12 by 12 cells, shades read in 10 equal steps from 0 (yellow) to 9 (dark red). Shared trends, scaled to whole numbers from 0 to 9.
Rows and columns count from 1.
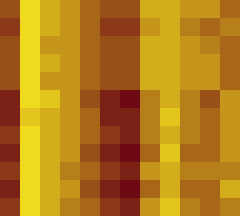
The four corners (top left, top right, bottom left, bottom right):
6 5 7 4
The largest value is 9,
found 3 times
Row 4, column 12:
5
